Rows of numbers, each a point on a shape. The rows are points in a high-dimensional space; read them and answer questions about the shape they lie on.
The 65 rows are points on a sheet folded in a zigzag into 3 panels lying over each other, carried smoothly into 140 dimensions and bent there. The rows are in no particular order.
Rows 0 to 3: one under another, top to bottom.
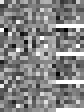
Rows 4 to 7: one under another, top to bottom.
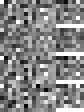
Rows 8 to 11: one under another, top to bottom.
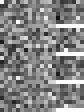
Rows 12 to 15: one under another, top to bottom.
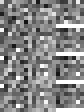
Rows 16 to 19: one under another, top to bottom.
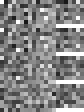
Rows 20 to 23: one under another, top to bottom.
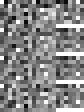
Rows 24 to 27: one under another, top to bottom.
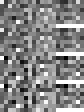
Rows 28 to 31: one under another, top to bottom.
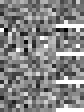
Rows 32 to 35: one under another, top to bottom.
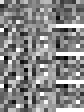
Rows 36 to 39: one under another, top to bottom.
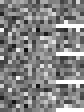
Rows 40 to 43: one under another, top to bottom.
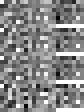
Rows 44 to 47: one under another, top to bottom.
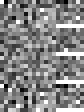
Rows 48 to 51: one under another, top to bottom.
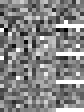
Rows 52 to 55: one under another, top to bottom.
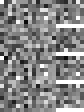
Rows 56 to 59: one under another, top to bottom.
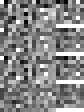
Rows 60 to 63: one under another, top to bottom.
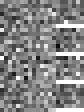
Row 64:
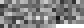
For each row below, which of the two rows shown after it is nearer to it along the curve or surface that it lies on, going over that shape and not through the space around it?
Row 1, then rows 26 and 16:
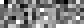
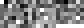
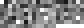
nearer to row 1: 26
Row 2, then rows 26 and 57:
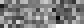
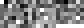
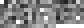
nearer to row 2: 57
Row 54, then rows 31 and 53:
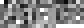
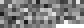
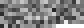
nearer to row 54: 31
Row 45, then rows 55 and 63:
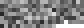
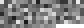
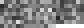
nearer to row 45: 55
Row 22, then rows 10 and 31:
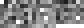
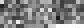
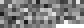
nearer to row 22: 31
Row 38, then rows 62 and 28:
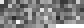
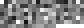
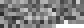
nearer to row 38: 62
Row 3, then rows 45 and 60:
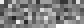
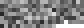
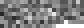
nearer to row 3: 45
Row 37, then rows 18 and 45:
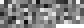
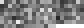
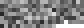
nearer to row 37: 45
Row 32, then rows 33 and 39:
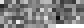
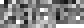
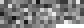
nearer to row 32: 33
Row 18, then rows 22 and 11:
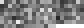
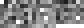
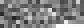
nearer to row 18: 11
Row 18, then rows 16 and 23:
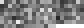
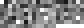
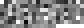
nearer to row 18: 16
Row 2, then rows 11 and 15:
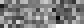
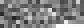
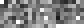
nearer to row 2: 15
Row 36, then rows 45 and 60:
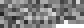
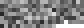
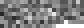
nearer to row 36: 45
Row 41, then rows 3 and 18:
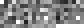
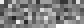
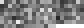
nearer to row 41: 3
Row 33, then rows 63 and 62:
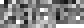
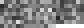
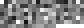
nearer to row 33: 62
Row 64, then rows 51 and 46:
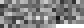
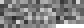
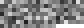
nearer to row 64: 46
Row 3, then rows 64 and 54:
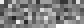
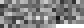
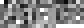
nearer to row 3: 54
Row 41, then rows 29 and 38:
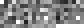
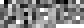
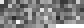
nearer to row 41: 29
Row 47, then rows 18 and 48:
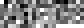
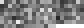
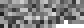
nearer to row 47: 18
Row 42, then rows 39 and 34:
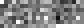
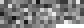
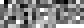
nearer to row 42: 34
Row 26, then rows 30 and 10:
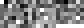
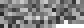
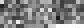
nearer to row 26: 10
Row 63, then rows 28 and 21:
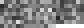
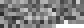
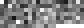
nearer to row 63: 21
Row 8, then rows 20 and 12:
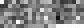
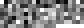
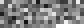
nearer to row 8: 12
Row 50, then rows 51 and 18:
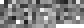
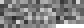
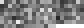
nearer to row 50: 51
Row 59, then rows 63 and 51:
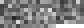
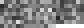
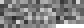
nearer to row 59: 63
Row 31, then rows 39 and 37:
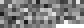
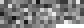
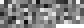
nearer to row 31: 37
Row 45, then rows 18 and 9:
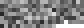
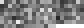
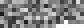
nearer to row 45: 9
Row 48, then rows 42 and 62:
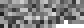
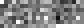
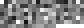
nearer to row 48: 42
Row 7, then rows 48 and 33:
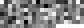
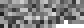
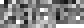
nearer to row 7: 48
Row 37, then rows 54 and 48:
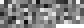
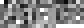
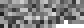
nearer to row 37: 54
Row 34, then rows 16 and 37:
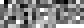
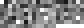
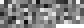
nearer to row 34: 16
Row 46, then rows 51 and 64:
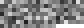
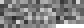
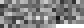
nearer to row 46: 64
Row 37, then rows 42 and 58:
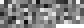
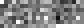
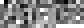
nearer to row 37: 58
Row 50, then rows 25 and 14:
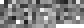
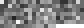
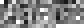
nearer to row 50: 25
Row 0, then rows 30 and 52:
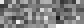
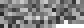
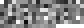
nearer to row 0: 30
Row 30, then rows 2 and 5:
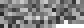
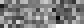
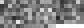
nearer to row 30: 2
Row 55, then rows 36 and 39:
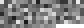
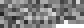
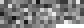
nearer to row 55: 36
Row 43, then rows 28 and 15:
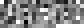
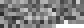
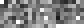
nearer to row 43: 28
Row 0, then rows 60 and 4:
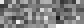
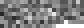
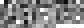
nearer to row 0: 4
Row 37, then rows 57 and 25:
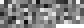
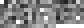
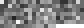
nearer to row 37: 57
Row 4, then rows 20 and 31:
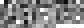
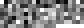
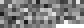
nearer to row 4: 20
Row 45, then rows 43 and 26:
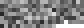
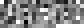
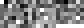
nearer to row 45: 43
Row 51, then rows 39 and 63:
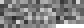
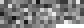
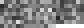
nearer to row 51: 39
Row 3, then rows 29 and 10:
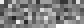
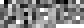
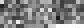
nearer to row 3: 29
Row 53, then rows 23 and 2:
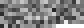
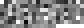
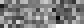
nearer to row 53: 2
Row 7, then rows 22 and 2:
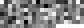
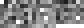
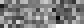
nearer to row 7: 22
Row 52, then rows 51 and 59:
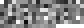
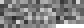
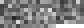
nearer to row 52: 51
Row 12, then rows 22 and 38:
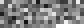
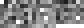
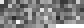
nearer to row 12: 22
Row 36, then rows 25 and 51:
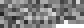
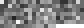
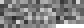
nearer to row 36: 51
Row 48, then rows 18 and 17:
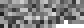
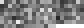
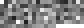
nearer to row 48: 17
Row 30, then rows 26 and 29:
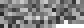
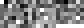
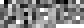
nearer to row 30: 29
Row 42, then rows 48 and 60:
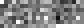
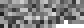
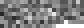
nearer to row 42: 48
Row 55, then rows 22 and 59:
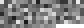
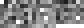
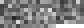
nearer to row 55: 22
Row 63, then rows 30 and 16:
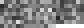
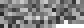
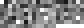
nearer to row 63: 16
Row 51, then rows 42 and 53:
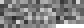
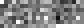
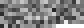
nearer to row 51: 53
